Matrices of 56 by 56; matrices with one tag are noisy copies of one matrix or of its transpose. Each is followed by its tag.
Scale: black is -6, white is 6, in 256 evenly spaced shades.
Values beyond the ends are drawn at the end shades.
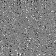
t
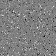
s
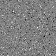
s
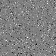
s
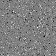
s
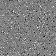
s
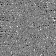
t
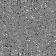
t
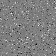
s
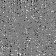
t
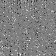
t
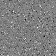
s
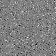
s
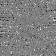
t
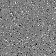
s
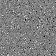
s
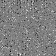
t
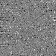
t
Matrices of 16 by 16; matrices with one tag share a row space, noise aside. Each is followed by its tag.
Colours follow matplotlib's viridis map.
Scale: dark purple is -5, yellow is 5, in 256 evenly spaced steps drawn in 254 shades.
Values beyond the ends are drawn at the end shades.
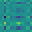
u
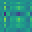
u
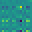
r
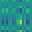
r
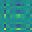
u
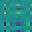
u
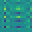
u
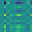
u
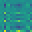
u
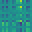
r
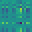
r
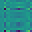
u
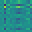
u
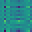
u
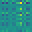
r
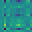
u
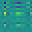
u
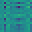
u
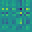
r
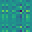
r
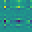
u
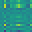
u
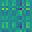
r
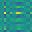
u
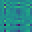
u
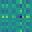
r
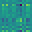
r
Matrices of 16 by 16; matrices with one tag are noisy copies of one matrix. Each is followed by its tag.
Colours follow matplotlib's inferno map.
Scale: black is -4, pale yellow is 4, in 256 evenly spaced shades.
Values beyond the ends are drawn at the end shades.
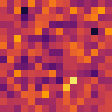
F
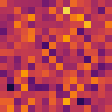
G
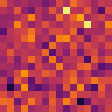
G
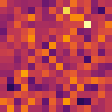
G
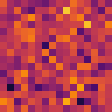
G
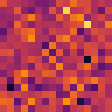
G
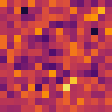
F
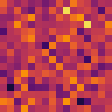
G
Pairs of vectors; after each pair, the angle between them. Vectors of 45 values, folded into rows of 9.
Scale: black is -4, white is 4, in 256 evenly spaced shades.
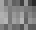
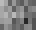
partly aligned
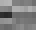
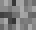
partly aligned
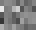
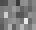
orthogonal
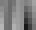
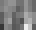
nearly opposite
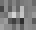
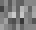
nearly parallel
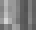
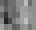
nearly opposite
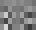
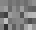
nearly opposite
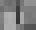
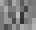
partly opposed
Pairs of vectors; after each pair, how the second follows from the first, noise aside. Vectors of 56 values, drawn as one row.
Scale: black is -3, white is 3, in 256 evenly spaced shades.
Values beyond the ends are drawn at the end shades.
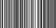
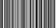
sign-scrambled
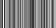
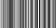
wrapped around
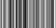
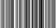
wrapped around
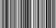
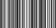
negated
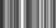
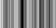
negated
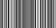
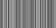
shrunk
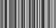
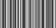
wrapped around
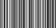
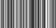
shuffled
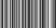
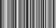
reversed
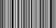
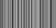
shrunk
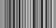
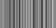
shrunk
